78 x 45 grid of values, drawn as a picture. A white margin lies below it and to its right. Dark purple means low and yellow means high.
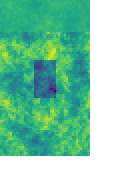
A horizontal seam about 20% of the way down splits the table, and the top part is calmer. The field is mottled with small blotches. In the centre lies a patch that is lower than the rest. Values change most from cell to cell in the centre. There is no overall slope.
